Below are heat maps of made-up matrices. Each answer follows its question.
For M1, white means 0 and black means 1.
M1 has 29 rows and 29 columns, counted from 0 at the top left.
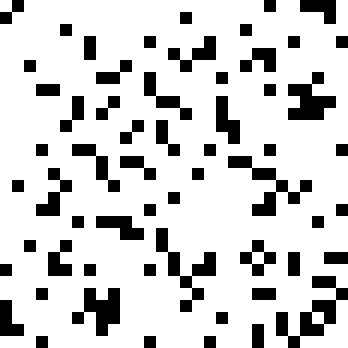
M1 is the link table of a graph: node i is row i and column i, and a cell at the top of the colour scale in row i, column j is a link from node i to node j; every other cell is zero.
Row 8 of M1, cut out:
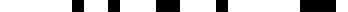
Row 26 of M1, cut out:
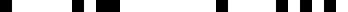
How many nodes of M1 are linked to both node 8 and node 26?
5
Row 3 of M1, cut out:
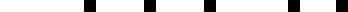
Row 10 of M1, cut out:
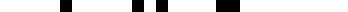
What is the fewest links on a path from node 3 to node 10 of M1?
4
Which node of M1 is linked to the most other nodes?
node 22
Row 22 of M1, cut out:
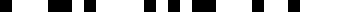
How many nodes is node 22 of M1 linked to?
10
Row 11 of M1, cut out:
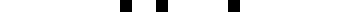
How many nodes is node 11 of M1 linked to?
3
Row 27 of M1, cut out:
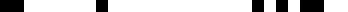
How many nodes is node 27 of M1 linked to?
7
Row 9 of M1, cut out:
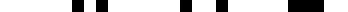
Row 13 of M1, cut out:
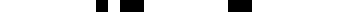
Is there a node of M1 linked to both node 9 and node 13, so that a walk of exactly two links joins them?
yes
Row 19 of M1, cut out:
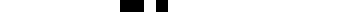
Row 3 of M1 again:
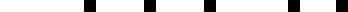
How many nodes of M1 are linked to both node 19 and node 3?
0
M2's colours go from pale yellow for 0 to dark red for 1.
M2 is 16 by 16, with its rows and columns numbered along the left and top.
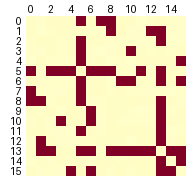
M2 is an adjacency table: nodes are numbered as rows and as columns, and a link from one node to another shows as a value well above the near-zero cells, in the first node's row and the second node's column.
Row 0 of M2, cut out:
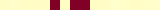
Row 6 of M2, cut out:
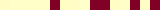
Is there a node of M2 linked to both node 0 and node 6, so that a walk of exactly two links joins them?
yes
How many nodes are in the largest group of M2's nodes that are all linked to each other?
3
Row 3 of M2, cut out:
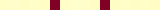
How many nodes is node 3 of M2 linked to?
2
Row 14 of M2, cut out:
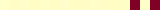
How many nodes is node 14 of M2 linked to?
2
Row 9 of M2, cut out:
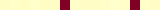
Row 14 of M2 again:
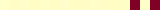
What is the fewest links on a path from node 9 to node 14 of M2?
2
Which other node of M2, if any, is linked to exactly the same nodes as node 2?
node 11
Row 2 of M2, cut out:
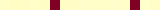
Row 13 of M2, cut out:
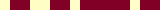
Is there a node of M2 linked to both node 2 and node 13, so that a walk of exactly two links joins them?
yes
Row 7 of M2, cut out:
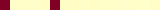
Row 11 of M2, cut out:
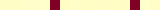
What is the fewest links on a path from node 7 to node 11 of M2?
2
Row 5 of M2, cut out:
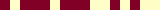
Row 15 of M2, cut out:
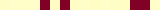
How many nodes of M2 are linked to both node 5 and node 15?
3
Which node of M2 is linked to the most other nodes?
node 13
